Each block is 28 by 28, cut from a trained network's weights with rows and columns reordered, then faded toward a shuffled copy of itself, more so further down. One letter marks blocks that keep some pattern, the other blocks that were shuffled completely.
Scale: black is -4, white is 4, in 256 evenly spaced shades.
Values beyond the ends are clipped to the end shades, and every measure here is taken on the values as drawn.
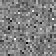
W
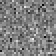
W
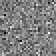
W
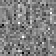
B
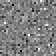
W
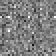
B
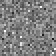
W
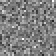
W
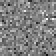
W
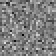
B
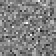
W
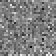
B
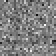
W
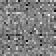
B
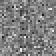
B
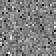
W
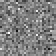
B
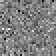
W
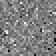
W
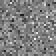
W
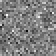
W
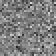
B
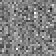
B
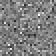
W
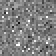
W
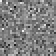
W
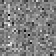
B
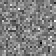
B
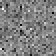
B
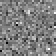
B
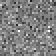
W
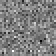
W
